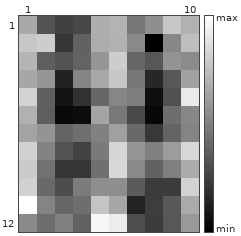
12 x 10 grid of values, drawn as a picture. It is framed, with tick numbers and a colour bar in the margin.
Grain: streaks running down. Average level on the scale: 50%. Seam: none. Slope: none. Stripes: upright, repeating 2 times.
